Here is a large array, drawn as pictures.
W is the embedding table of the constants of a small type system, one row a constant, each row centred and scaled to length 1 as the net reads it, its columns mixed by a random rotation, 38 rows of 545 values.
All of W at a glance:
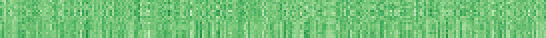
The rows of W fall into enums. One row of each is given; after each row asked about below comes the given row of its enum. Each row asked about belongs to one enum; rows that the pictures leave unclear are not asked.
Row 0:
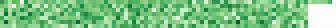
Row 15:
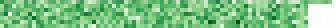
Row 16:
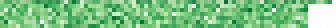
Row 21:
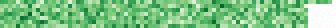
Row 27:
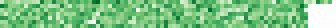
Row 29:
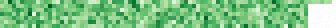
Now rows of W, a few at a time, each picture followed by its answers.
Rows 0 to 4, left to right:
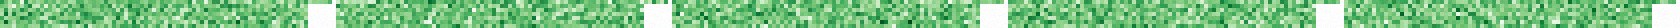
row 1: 27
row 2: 15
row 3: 21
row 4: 16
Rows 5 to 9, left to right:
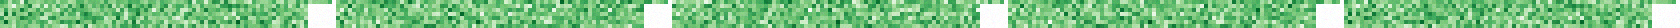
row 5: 0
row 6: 16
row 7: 27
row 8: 16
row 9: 0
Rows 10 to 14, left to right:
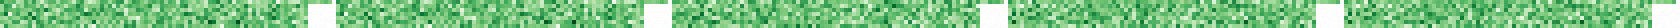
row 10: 15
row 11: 15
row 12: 21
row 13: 0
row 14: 0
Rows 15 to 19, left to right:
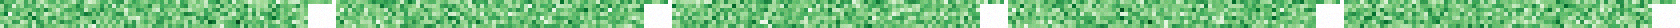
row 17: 27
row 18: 16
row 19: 21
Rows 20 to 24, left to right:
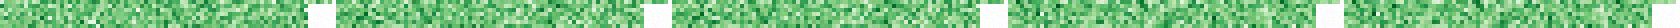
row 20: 27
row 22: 21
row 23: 29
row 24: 29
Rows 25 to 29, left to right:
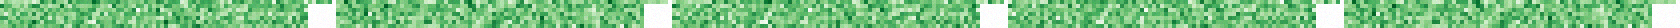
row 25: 27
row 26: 29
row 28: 27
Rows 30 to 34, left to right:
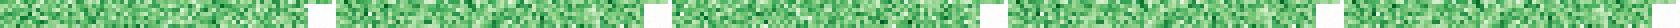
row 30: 21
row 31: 29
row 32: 15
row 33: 29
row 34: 29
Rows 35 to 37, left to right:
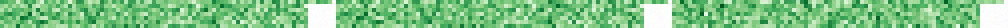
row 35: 21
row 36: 21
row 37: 29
